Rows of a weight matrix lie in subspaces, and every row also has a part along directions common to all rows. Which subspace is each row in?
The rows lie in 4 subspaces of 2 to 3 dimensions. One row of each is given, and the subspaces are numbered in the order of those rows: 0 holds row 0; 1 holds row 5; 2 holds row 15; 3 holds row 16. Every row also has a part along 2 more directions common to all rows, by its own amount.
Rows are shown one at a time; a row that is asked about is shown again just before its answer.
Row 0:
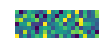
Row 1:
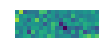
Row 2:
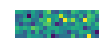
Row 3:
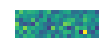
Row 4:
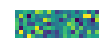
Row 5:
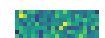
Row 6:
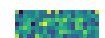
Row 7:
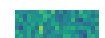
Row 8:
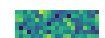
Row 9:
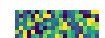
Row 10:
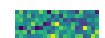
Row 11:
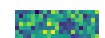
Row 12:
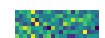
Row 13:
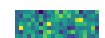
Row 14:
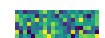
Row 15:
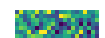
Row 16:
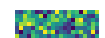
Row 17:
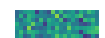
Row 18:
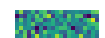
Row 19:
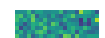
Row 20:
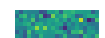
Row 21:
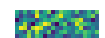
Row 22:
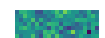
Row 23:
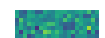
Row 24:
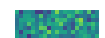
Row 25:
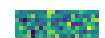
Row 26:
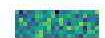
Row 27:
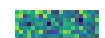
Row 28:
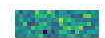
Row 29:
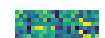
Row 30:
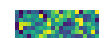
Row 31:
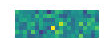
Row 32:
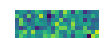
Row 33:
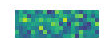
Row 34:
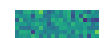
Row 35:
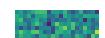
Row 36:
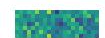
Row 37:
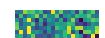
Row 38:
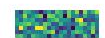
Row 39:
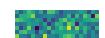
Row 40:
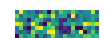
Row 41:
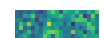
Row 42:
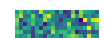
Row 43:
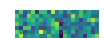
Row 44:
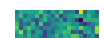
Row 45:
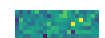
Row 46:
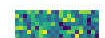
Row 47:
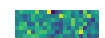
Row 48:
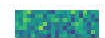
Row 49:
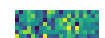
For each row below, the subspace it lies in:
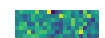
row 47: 2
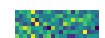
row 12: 1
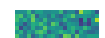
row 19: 2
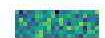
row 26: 1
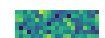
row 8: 0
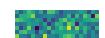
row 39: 0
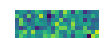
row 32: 3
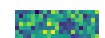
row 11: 1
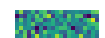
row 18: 2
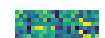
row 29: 0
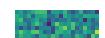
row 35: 3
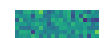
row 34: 3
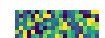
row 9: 2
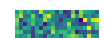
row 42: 3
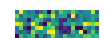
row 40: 0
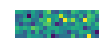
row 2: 3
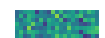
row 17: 0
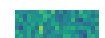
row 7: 1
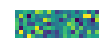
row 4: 2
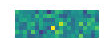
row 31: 2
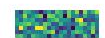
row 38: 3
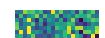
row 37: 0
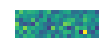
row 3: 1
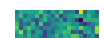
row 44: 0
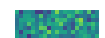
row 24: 2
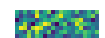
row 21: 0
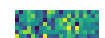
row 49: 0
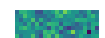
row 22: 1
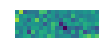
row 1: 0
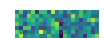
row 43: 1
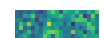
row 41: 3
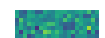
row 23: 2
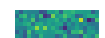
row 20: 2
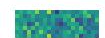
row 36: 2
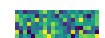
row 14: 0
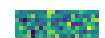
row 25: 3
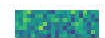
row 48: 3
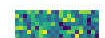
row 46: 2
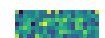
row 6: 0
